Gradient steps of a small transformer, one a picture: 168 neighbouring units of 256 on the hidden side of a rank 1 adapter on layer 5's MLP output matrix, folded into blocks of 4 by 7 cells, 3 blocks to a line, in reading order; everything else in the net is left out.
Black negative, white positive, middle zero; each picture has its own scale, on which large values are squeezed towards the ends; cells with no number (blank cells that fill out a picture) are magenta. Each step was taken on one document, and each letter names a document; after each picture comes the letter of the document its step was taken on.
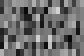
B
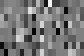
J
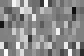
J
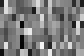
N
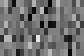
B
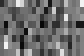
N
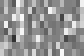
N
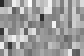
B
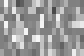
N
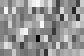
N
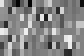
B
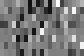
J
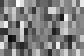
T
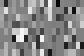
J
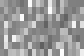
N
